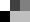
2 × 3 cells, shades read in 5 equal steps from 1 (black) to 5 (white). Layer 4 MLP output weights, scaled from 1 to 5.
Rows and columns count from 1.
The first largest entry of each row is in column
1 2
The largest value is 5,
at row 1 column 1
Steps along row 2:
up same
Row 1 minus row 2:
4 -2 -1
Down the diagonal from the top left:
5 4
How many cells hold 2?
1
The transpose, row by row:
5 1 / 2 4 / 3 4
